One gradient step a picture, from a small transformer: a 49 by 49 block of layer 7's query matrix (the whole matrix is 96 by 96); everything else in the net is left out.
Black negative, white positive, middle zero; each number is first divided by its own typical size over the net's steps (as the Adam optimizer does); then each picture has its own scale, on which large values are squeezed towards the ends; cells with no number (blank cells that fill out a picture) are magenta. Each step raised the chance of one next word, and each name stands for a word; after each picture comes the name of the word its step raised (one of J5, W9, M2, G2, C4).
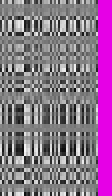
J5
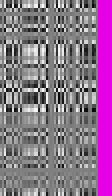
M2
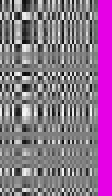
J5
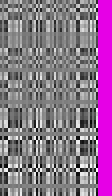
J5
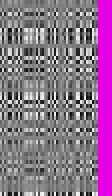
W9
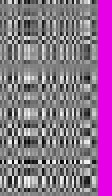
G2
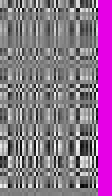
G2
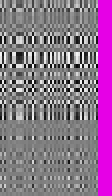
M2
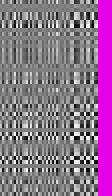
J5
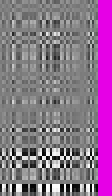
M2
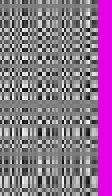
G2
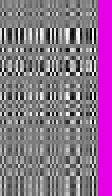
W9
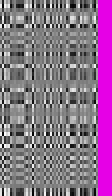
M2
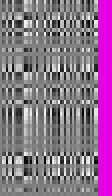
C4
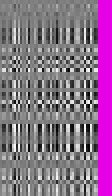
G2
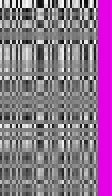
M2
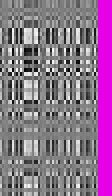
W9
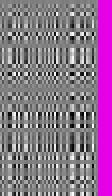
C4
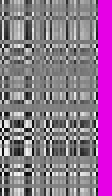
J5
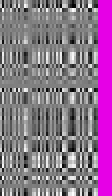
C4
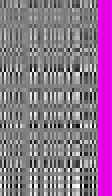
W9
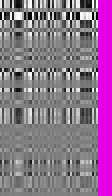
C4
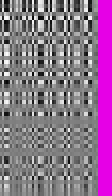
G2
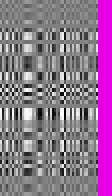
C4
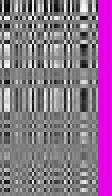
J5
